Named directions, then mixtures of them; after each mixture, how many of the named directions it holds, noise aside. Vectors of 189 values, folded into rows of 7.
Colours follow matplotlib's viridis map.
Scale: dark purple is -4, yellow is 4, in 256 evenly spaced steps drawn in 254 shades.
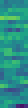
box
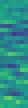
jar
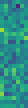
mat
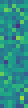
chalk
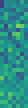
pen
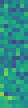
three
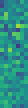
two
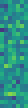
three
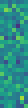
one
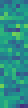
three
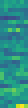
one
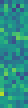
three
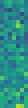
three
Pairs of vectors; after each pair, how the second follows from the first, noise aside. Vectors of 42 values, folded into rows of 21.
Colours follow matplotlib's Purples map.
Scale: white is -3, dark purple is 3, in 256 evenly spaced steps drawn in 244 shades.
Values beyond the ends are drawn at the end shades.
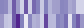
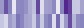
reversed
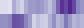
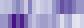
reversed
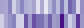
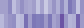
shrunk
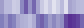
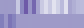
partly zeroed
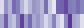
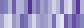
wrapped around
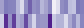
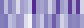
reversed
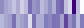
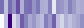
reversed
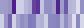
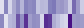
reversed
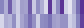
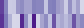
reversed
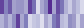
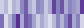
wrapped around
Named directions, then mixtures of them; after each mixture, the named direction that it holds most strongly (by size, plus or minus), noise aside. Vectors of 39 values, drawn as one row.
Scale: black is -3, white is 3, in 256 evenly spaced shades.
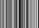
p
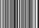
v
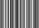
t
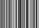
v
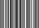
t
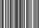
t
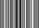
t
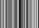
p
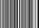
v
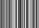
v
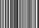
v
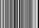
v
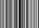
p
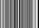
v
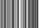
p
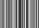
p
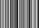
v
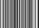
v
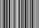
t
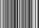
v
